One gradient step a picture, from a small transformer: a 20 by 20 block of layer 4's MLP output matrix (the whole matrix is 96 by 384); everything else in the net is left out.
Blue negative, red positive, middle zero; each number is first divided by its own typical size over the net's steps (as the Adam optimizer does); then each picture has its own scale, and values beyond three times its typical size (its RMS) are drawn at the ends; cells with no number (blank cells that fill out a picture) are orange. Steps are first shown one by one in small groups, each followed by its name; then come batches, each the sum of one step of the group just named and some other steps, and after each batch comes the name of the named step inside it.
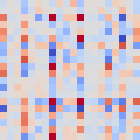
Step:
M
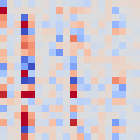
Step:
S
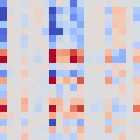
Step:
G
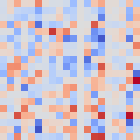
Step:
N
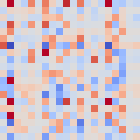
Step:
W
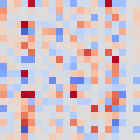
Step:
S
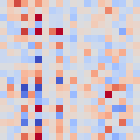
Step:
N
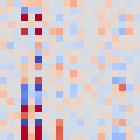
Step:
W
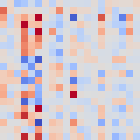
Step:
S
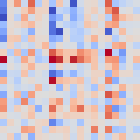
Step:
G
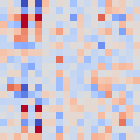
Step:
N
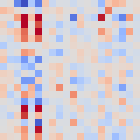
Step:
S
